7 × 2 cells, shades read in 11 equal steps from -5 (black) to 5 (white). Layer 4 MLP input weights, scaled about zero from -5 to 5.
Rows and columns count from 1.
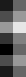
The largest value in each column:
1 4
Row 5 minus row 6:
-3 -2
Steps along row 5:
up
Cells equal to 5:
0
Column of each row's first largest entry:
2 2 2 2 2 2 2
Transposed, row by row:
-4 -2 1 -3 -5 -2 -4 | -1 1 4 0 -1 1 -1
